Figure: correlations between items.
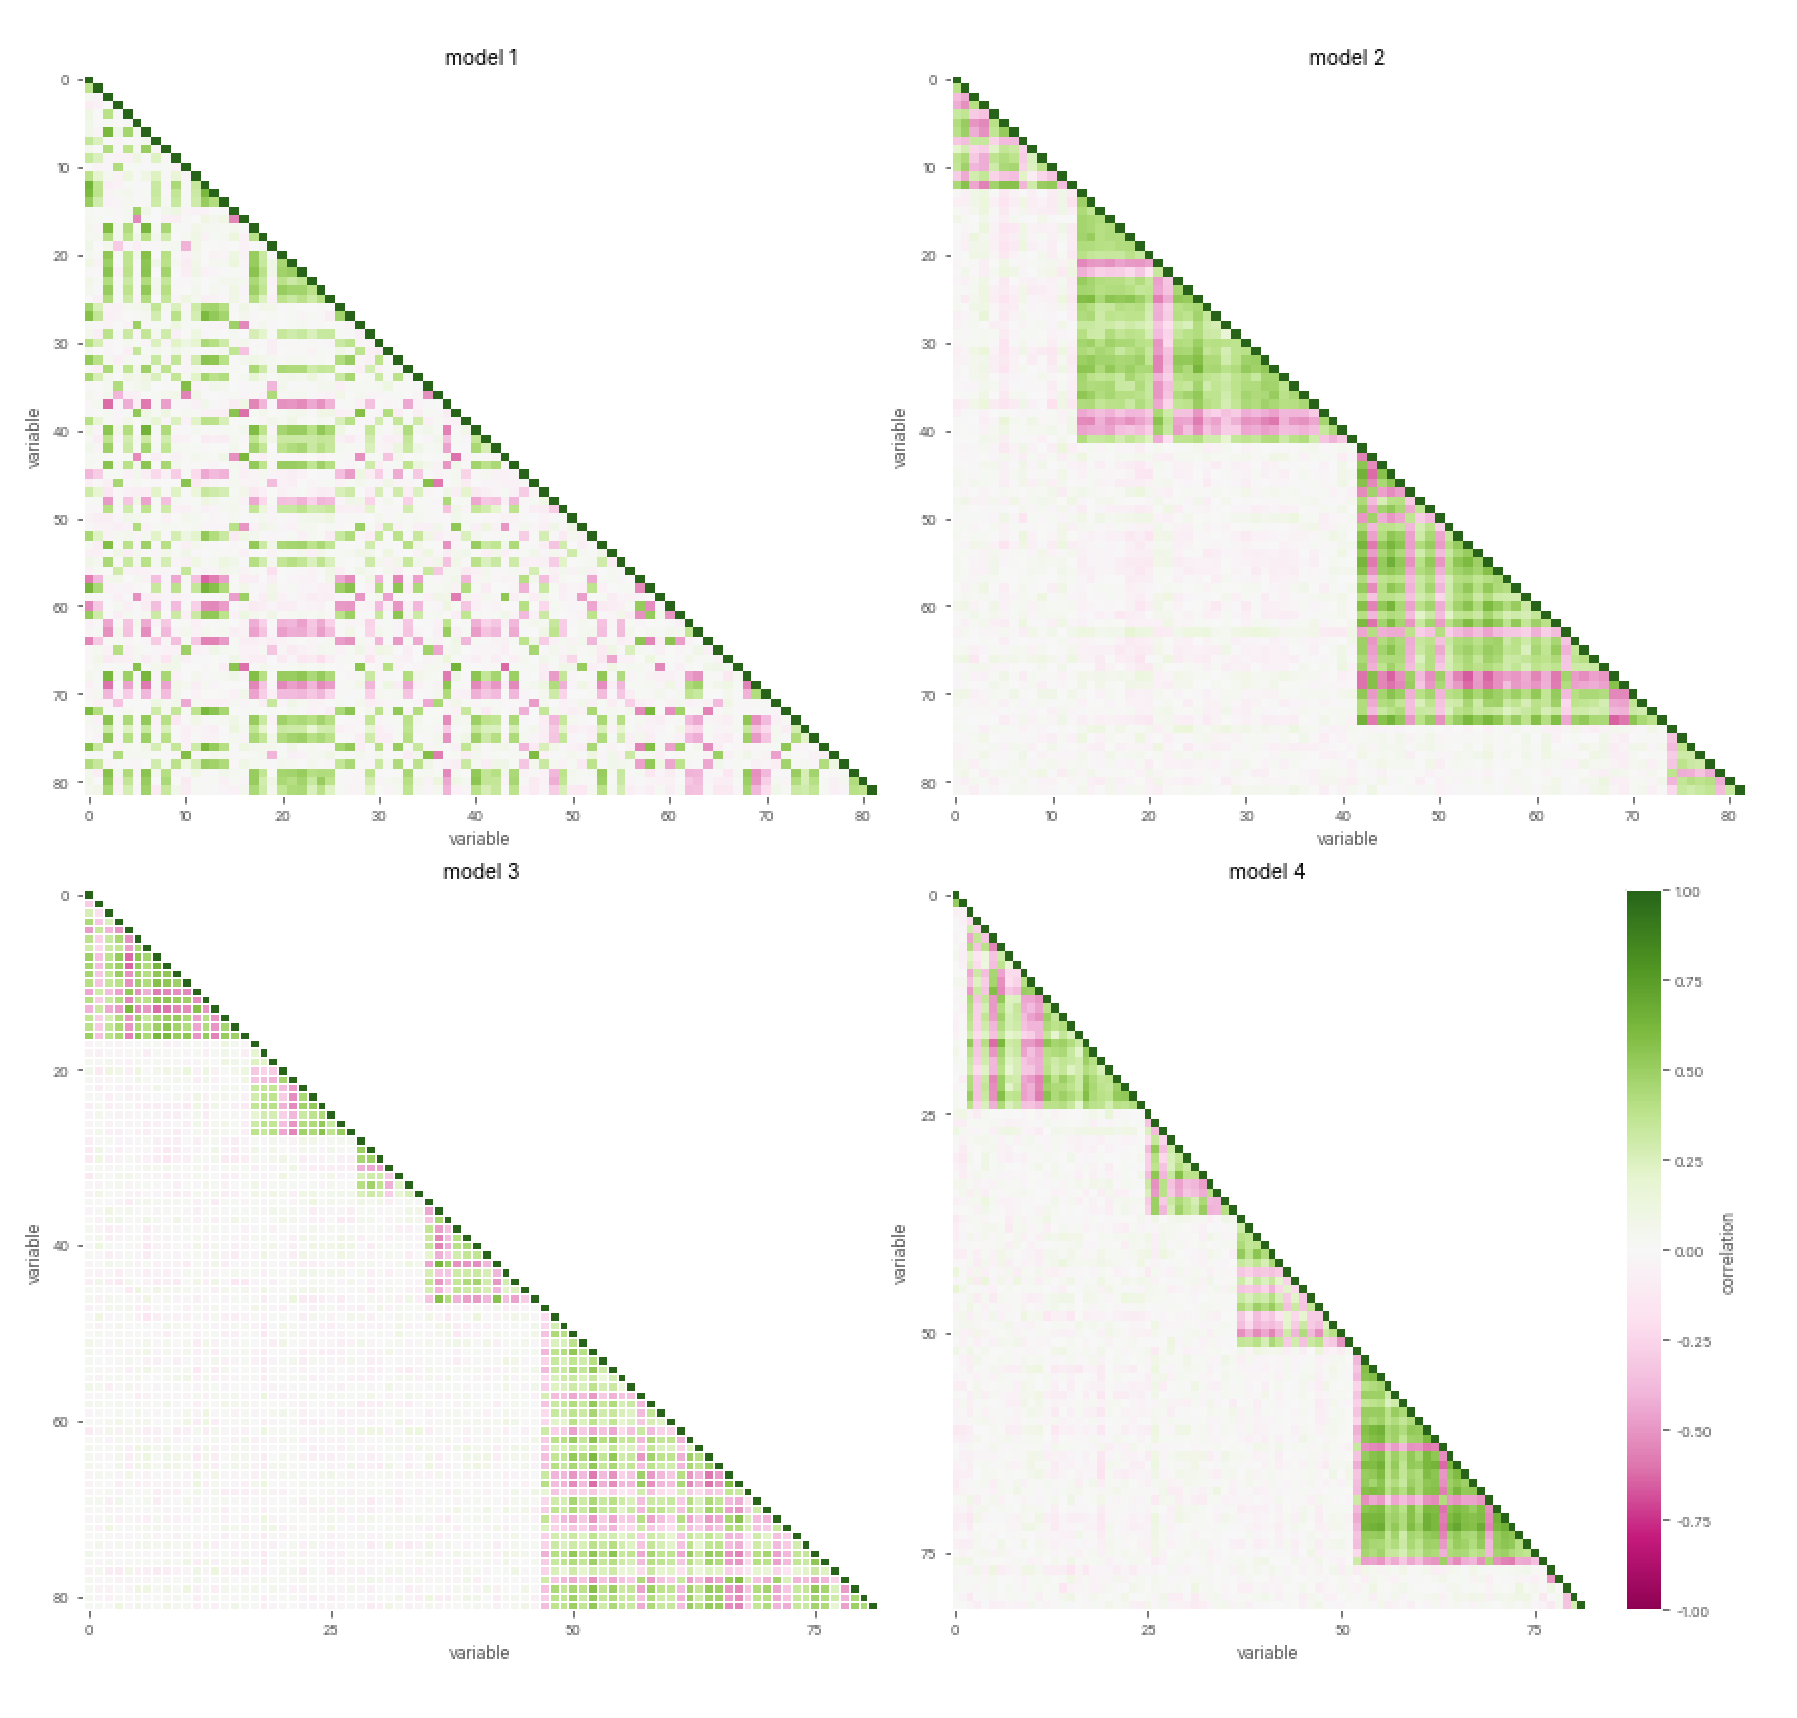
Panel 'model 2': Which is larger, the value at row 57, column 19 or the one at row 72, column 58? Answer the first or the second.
the second
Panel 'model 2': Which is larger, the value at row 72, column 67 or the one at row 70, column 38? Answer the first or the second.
the first
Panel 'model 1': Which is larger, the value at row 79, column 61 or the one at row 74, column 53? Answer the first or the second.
the second
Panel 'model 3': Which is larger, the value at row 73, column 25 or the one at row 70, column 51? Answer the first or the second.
the second
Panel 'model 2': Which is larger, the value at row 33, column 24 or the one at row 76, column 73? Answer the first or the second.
the first
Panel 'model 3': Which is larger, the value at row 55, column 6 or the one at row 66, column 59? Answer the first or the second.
the first
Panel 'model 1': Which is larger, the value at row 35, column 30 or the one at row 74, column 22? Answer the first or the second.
the second
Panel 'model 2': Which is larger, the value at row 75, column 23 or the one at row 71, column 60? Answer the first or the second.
the second
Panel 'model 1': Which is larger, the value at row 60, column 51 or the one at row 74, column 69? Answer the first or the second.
the first
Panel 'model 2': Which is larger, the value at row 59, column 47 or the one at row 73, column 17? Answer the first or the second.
the second
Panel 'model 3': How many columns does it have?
82
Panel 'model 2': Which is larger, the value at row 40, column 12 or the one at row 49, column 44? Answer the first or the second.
the second
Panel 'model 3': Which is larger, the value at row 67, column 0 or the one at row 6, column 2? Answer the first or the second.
the second
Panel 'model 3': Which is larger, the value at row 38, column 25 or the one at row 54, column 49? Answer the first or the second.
the second
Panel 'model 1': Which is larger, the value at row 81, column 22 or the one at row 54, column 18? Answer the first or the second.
the first
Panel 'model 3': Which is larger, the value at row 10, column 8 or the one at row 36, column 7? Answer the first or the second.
the first
